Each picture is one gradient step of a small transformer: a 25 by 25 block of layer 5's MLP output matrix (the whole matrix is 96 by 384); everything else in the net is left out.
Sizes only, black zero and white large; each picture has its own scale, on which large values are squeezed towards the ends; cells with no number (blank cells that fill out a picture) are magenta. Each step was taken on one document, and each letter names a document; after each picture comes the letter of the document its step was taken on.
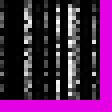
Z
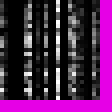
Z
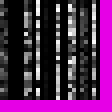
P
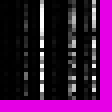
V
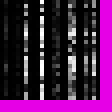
V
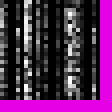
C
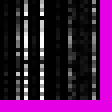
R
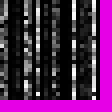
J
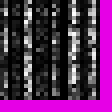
J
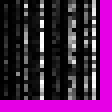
V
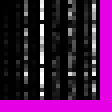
V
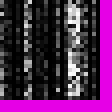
C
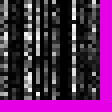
J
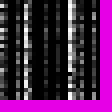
C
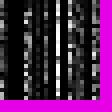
Z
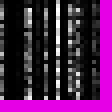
Z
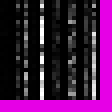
V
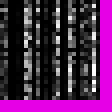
P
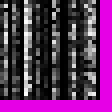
J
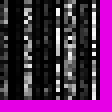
P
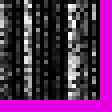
C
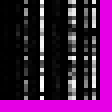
V
